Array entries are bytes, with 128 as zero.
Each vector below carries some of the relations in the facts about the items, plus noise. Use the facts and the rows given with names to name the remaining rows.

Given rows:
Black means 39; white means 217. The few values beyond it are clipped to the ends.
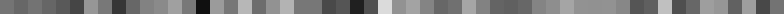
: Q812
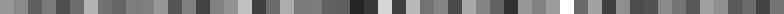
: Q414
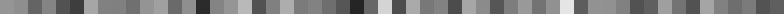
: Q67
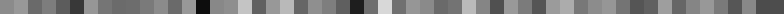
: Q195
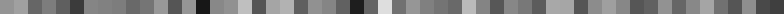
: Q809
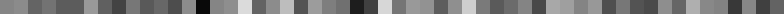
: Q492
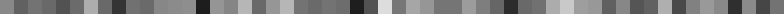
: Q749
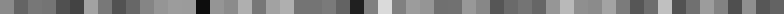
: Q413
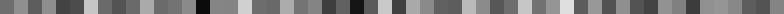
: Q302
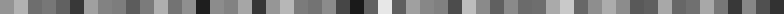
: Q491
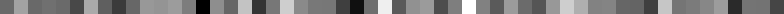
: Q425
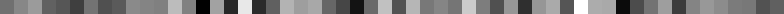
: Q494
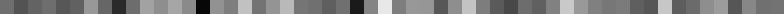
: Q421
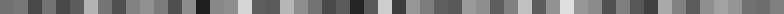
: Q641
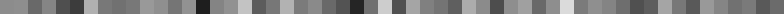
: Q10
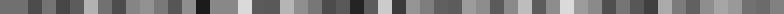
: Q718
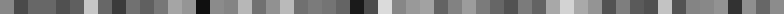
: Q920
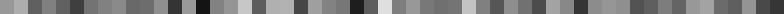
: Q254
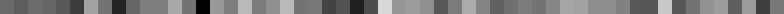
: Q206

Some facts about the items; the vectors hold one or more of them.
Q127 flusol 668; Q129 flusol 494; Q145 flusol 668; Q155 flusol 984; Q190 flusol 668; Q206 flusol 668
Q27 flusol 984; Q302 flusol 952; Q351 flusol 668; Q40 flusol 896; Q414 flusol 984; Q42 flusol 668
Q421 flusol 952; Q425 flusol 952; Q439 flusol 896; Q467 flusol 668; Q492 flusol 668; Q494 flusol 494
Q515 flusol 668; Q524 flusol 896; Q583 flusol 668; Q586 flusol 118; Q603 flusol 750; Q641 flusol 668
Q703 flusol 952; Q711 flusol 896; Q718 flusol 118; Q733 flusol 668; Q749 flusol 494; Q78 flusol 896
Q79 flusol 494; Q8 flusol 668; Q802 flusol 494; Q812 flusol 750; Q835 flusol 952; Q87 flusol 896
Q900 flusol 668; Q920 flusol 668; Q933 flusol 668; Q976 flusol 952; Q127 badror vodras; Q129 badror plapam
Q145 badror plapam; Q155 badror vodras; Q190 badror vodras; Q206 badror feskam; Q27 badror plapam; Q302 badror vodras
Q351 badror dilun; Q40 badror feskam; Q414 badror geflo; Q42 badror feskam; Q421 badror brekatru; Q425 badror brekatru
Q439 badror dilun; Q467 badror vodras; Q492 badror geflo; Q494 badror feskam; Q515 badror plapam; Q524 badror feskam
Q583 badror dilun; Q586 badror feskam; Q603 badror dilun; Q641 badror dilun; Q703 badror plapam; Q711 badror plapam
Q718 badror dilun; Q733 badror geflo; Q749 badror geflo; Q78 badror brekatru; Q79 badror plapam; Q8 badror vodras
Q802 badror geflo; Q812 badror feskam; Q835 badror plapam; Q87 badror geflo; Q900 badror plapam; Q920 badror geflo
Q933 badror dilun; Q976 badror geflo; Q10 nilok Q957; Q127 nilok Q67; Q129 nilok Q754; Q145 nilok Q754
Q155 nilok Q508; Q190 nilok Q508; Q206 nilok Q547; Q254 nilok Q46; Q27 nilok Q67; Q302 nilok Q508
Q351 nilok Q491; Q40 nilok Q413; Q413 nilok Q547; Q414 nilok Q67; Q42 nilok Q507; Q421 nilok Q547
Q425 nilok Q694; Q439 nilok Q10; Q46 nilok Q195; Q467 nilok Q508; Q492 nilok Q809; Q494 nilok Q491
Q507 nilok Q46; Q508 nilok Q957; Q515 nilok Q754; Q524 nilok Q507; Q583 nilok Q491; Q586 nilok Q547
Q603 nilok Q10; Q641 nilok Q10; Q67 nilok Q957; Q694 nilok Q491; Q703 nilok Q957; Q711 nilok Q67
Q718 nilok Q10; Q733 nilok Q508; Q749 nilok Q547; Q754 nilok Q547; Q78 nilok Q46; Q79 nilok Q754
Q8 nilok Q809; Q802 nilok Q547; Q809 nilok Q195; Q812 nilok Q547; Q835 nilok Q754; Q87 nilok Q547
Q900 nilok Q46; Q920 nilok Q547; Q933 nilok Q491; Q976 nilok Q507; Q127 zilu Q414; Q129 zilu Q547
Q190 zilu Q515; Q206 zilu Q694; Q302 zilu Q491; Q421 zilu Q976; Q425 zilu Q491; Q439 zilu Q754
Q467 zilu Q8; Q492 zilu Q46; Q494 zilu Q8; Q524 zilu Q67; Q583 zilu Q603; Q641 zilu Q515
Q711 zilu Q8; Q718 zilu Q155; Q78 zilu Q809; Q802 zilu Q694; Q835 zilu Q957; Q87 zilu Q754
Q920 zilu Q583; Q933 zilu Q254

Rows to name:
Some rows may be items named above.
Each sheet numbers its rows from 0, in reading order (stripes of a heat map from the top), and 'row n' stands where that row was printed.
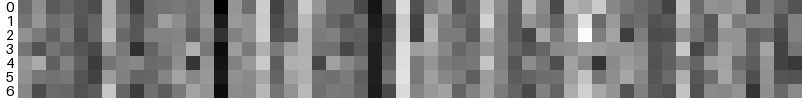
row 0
Q933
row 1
Q703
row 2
Q733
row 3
Q40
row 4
Q254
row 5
Q547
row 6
Q920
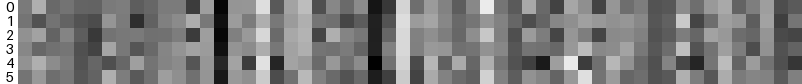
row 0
Q900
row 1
Q40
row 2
Q507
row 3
Q413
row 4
Q8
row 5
Q703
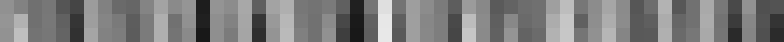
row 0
Q547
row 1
Q491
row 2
Q694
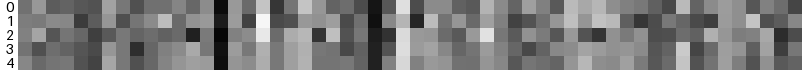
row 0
Q351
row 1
Q467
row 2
Q42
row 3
Q40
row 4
Q413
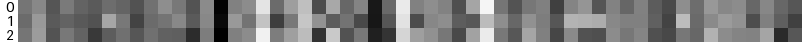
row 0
Q78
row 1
Q583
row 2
Q524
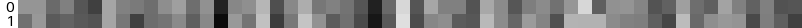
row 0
Q957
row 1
Q583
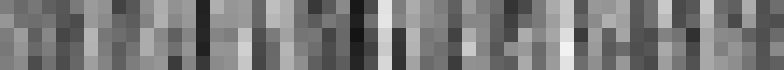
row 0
Q515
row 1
Q754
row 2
Q155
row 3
Q27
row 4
Q603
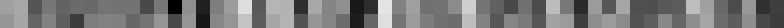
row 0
Q976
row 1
Q46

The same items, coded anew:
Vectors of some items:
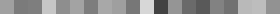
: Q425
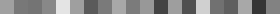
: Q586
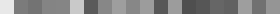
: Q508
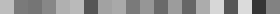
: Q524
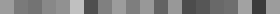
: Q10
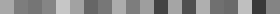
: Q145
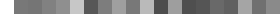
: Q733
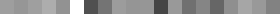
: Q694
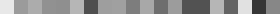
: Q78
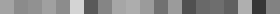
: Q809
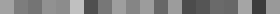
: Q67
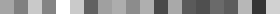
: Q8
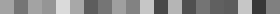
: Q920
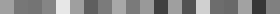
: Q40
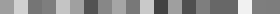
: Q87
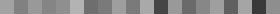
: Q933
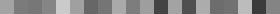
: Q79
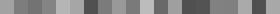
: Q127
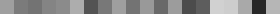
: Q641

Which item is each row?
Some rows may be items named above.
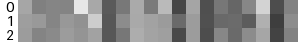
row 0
Q749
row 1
Q195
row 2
Q547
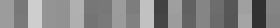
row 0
Q583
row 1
Q583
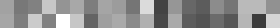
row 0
Q425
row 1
Q8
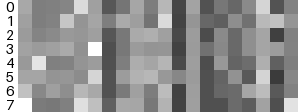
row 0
Q749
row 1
Q425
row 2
Q547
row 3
Q694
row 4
Q754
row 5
Q507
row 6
Q421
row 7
Q467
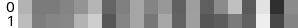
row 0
Q900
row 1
Q492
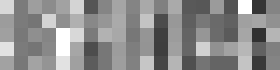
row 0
Q976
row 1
Q491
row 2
Q494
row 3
Q206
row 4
Q920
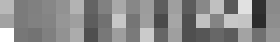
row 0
Q900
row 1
Q515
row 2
Q155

